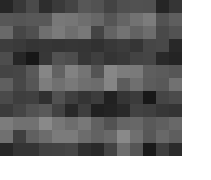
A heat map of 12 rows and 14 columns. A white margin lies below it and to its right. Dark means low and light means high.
Slope: none. Average level on the scale: 30%. Grain: streaks across. Stripes: horizontal, repeating 3 times. Seam: none.
